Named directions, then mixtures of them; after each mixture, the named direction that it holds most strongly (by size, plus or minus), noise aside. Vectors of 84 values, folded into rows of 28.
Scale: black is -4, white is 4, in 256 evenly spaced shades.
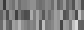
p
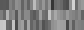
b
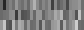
p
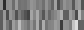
p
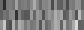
p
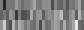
p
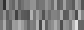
p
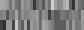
b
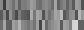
p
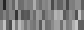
p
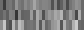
p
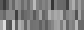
b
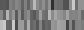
b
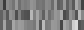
p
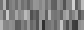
p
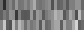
p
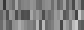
p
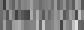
p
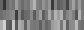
b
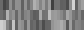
b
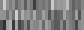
b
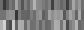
b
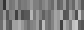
p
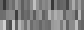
b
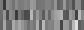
p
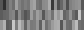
p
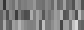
p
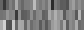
b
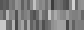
b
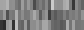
b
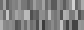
p
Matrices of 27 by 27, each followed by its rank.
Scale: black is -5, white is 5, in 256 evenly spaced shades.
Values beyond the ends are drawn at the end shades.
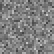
full rank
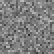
full rank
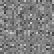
five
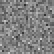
full rank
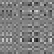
two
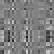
two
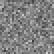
full rank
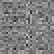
five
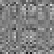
three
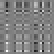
one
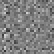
five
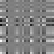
one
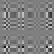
one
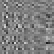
three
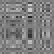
two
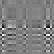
one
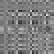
two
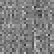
five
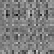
three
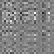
three
